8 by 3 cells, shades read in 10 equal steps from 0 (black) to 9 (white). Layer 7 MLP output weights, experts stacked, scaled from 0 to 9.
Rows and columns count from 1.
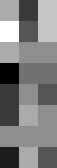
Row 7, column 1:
5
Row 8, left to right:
1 6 3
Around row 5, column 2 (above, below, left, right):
4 6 2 3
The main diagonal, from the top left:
6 3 5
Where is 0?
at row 4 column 1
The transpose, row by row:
6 9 6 0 2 2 5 1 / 2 3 5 4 5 6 5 6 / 7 7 5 4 3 5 5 3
